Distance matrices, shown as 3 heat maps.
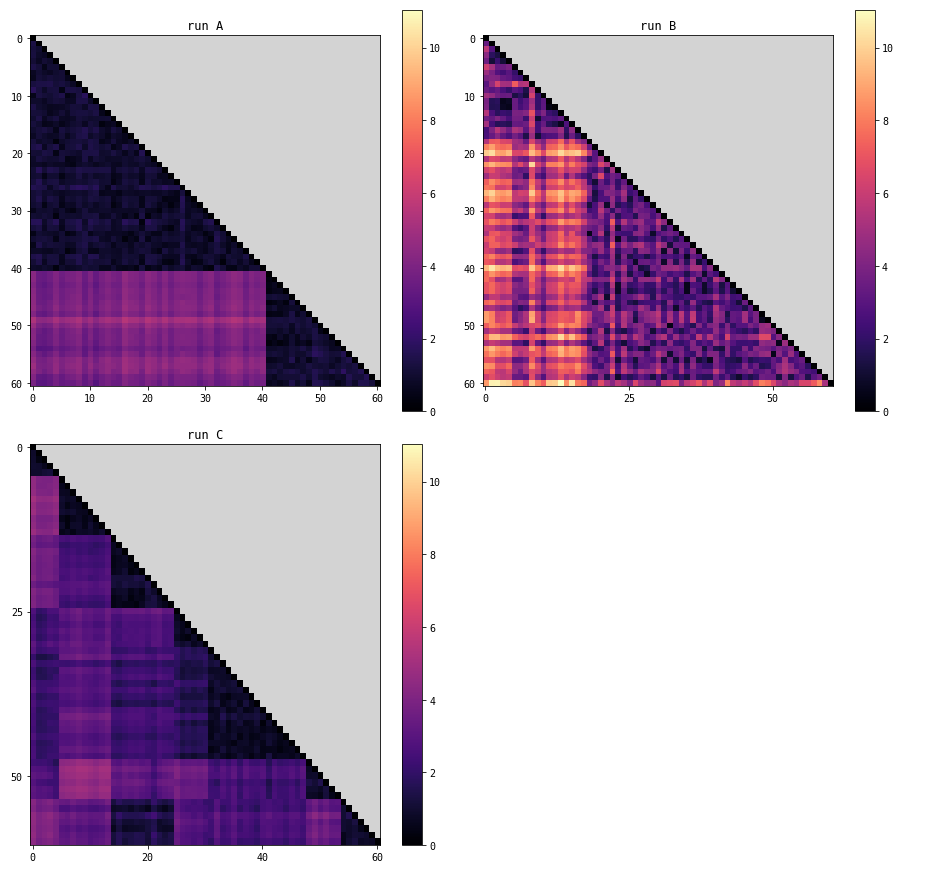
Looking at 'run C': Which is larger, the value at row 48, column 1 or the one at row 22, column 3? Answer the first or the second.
the second
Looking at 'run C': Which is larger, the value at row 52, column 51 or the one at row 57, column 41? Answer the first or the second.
the second
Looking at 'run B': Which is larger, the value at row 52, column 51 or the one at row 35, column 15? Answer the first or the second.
the second
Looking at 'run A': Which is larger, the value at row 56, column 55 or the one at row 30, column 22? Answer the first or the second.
the first
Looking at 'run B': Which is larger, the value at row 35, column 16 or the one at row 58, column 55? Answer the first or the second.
the first
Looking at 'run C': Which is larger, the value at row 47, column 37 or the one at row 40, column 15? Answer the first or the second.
the second
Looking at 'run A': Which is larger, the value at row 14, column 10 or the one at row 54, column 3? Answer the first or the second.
the second
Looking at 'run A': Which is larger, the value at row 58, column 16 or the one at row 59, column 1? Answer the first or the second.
the first
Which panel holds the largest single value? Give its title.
run B
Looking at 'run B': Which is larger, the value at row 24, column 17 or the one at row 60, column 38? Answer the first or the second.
the second
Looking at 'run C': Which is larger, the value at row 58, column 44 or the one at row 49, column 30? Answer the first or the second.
the second
